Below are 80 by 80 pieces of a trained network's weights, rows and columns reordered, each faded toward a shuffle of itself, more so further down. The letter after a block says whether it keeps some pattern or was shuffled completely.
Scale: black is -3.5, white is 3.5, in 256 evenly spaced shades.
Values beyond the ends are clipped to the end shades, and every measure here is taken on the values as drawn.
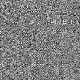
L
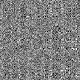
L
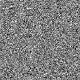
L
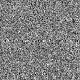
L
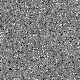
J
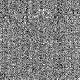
L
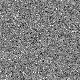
J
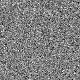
J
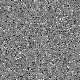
J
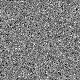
J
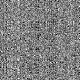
L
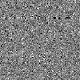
L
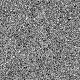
J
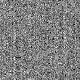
L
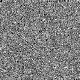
L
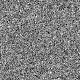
J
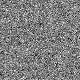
J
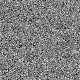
J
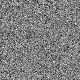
J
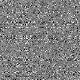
L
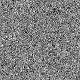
L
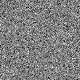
L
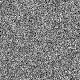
J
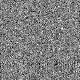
L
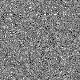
L
